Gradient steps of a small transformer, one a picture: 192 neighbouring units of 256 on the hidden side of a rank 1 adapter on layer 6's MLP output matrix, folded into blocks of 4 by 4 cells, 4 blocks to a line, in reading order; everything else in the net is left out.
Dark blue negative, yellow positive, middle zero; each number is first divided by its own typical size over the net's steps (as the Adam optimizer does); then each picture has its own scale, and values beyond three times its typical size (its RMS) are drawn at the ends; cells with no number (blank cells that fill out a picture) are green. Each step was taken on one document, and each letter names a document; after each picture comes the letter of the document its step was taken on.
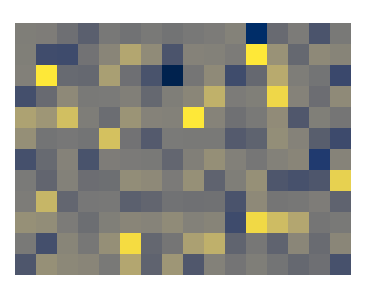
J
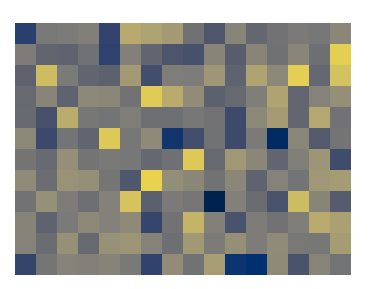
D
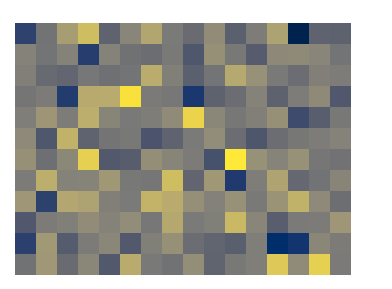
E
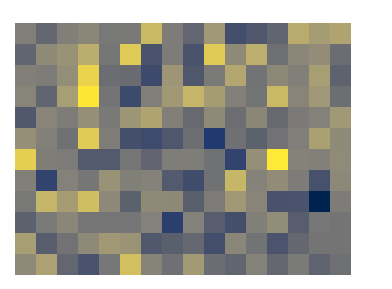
E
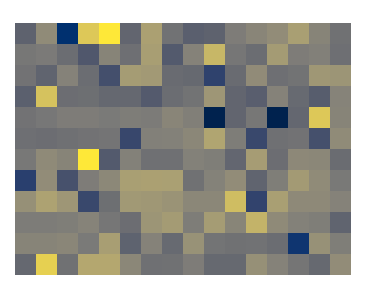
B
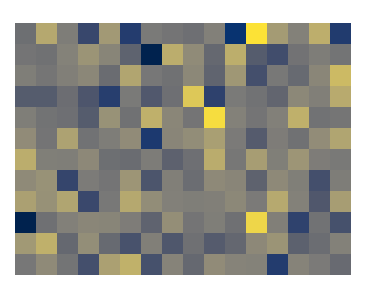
E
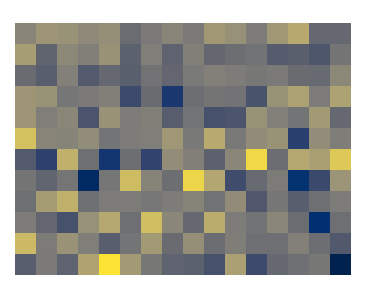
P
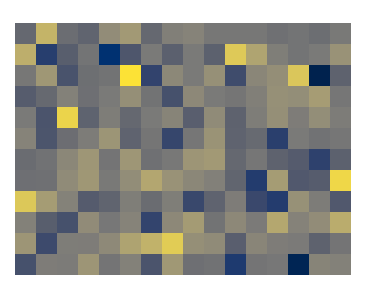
D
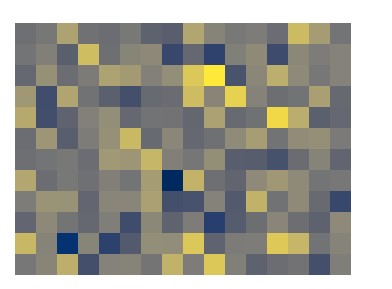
B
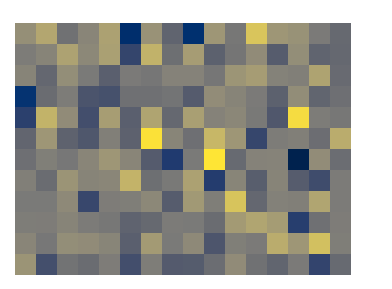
E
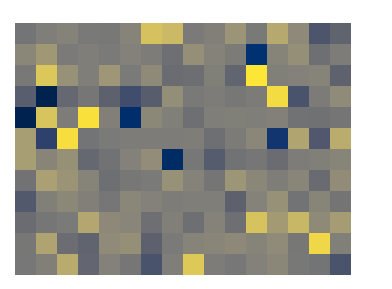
J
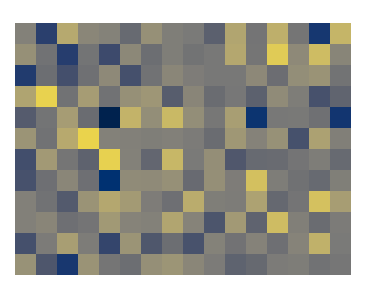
P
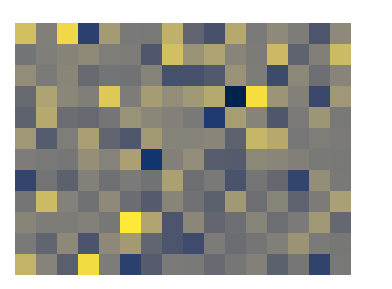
B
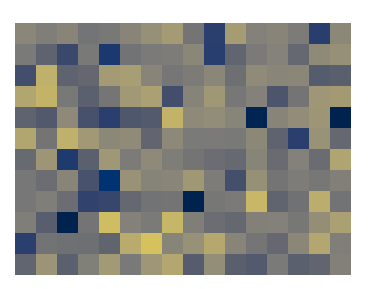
P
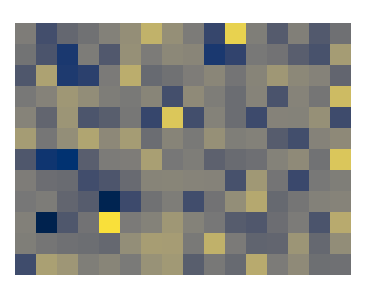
P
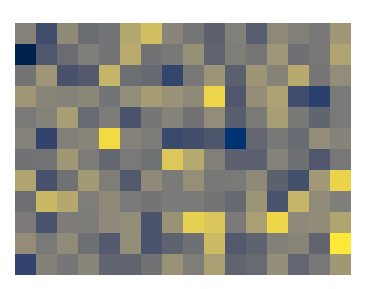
D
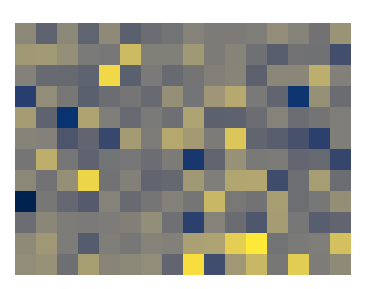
D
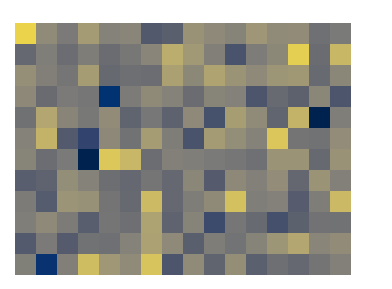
B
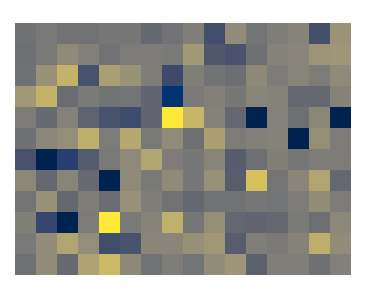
P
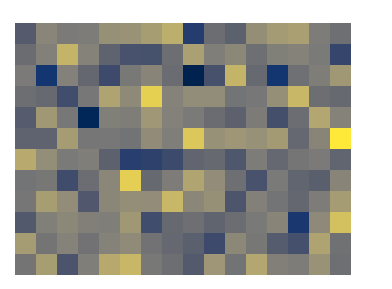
E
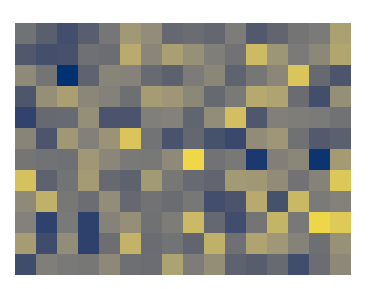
D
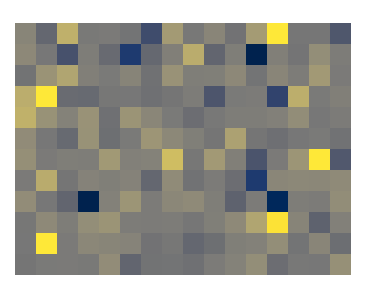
J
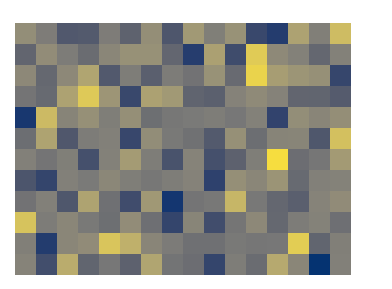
E
